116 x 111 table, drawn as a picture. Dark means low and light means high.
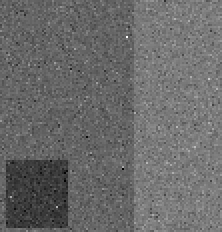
A vertical seam about 60% of the way across splits the table, and the right part is higher. An odd patch, lower than its surroundings, sits in the bottom left. The bottom left is the ninth with the lowest average. Overall the values sit about 40% of the way up the scale.
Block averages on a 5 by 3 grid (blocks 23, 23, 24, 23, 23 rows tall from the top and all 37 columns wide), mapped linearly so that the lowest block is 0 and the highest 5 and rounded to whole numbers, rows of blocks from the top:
335
335
335
135
035
